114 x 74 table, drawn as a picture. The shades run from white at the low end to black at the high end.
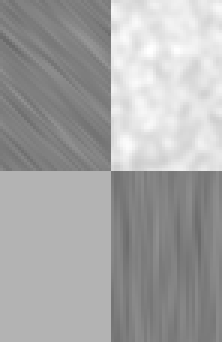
It is made of 2 by 2 panels. Panel 1,1: middling, slanting down to the right, faint in contrast. Panel 1,2: very low, blotchy, faint in contrast. Panel 2,1: low, flat. Panel 2,2: middling, streaked downward, faint in contrast.
